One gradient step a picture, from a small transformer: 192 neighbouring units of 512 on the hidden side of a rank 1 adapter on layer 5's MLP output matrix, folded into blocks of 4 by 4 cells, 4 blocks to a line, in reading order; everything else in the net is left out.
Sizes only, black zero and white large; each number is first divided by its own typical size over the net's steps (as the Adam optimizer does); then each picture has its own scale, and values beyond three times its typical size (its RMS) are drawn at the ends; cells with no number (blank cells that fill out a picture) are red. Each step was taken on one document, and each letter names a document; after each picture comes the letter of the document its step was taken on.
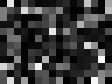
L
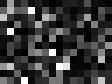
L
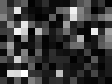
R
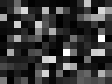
L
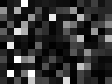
R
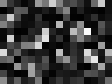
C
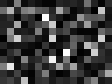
L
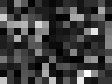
R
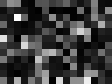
C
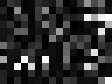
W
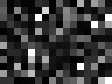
R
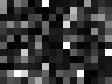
R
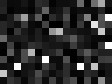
W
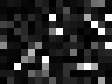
W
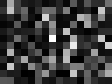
L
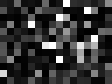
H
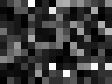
H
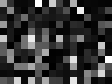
C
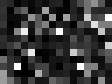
W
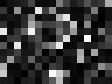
H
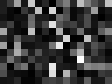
H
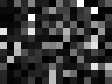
H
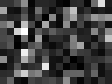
R
